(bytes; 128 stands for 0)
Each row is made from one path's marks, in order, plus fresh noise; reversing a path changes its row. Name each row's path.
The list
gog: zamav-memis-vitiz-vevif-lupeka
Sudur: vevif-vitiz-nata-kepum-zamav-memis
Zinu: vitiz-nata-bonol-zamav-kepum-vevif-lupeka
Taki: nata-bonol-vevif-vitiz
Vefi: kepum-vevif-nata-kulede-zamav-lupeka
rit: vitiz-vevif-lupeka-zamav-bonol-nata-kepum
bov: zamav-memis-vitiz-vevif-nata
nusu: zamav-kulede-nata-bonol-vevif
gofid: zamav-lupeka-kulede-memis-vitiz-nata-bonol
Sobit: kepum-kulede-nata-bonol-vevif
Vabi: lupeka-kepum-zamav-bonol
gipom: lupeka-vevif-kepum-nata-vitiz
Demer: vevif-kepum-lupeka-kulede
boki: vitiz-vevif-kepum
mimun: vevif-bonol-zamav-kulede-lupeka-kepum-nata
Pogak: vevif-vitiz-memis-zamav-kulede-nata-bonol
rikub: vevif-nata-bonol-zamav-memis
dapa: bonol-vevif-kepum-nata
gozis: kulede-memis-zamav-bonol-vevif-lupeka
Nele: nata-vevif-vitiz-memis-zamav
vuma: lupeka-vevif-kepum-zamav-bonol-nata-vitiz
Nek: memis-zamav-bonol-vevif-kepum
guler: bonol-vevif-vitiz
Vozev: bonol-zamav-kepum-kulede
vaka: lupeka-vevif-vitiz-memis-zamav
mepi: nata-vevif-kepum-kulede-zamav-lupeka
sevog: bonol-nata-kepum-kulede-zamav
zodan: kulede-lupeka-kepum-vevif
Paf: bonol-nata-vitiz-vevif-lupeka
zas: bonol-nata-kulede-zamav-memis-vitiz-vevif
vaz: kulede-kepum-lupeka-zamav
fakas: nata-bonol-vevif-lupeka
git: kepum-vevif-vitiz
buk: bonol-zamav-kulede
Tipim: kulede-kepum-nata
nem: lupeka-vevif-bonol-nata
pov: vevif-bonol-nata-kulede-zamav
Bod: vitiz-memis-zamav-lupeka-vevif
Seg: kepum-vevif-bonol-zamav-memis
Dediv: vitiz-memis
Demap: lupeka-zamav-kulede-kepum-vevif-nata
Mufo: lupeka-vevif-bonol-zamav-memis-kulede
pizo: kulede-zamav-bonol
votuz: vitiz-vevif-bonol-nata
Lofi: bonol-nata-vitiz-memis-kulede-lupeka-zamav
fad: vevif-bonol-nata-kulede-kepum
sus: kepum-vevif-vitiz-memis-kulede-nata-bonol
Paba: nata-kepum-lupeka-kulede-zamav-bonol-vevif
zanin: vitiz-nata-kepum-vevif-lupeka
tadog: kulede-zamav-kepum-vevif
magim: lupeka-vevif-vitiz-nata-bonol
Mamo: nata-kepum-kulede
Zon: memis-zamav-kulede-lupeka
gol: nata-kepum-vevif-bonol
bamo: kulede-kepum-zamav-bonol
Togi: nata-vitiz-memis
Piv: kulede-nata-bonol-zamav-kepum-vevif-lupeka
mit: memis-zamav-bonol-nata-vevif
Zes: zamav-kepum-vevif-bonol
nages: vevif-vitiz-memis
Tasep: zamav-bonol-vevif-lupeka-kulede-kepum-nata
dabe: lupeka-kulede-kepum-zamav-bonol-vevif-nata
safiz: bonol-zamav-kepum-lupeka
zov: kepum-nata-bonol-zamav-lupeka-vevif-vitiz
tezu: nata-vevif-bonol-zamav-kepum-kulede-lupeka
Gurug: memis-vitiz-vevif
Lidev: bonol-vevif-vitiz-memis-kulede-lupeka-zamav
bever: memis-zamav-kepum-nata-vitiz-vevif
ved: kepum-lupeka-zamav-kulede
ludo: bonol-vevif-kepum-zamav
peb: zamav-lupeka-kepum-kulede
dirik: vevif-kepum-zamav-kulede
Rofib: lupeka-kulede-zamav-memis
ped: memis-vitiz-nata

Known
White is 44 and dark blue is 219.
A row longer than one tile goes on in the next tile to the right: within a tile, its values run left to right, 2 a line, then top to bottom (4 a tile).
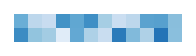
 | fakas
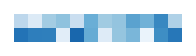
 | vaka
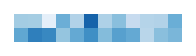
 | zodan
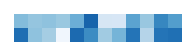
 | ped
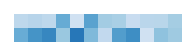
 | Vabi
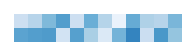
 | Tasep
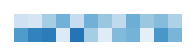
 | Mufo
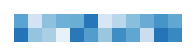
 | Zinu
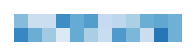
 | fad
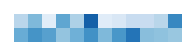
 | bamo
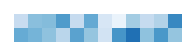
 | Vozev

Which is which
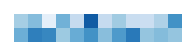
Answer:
vaz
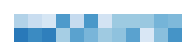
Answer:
dirik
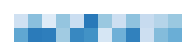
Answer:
Rofib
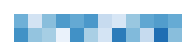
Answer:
Paf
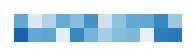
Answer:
Sudur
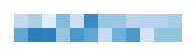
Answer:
Demap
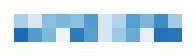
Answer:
Pogak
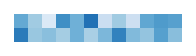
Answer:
gol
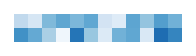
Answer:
Lidev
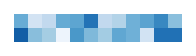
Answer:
Nele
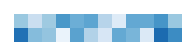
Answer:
rikub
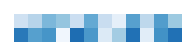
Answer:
gog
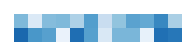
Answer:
rit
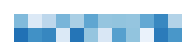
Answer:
magim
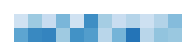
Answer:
peb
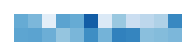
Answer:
Tipim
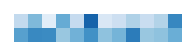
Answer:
tadog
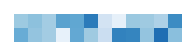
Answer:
zas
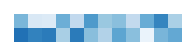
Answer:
gipom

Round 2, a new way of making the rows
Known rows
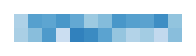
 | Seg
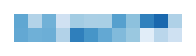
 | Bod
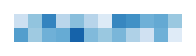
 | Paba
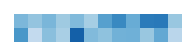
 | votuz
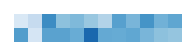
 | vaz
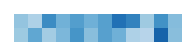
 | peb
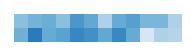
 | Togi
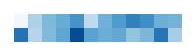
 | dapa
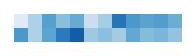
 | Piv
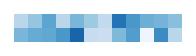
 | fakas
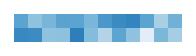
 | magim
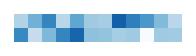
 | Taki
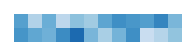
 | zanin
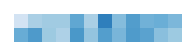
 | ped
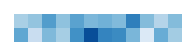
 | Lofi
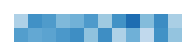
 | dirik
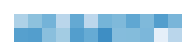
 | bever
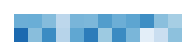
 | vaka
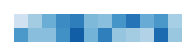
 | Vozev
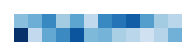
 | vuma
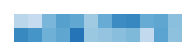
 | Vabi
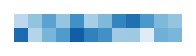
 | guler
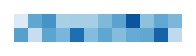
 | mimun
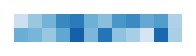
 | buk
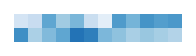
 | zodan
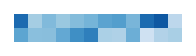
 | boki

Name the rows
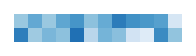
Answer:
Mufo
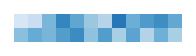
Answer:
pizo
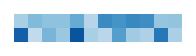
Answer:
nem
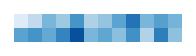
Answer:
safiz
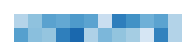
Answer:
Mamo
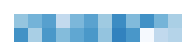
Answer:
Nele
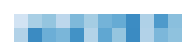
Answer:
Zon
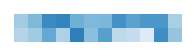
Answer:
ved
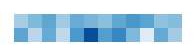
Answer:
Lidev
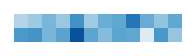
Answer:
Paf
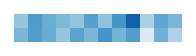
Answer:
Pogak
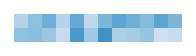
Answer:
mit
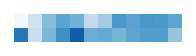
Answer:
Tipim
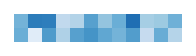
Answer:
pov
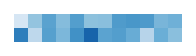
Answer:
ludo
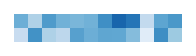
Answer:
gofid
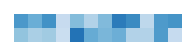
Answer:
nusu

